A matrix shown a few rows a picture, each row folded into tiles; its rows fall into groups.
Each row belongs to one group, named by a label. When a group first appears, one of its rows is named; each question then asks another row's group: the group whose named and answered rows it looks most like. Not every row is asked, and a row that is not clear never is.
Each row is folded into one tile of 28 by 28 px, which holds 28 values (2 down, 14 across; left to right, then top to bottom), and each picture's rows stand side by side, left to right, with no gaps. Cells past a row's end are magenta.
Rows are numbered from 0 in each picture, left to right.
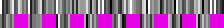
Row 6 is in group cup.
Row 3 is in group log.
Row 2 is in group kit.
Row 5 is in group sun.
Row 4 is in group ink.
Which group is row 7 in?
log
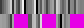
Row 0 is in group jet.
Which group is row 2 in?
log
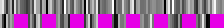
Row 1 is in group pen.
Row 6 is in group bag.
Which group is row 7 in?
ink
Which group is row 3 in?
sun
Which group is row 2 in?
cup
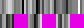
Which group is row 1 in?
bag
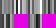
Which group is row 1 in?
sun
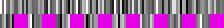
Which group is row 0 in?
bag
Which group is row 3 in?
log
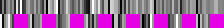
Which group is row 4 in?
kit
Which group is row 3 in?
jet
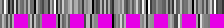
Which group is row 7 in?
log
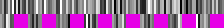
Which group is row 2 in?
ink
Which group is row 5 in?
jet
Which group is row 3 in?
kit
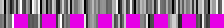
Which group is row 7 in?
ink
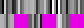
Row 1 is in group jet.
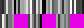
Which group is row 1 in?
cup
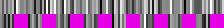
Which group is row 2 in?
cup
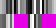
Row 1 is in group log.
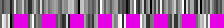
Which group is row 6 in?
kit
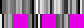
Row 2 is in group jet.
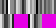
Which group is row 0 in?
cup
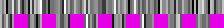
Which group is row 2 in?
cup
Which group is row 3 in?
kit
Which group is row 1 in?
sun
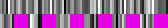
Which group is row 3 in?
jet
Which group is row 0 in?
cup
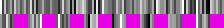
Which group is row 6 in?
log
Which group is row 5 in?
bag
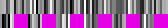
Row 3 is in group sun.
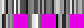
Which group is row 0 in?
log
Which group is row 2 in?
kit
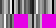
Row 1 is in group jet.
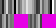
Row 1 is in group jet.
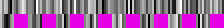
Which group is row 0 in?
bag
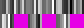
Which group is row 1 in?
sun
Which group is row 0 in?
pen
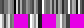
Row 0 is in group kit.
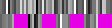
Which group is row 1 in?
kit
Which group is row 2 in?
log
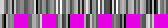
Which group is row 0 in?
log
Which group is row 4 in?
bag
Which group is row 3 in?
log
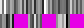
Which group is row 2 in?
pen
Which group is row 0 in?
bag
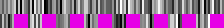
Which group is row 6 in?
pen
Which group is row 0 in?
kit
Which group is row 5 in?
ink
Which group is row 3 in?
log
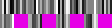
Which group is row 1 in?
cup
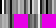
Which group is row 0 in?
ink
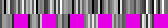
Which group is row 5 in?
pen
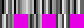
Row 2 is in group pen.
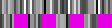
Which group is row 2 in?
ink
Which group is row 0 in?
sun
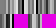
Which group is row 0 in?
jet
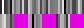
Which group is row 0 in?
ink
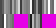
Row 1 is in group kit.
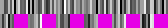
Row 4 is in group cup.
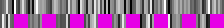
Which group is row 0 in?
pen
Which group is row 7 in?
ink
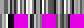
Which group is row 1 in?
log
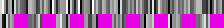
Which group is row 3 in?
cup
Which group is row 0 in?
log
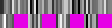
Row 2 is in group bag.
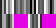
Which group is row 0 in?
sun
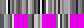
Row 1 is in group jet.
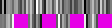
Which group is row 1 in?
cup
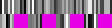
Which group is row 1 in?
bag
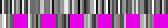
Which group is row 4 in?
sun
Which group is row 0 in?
ink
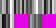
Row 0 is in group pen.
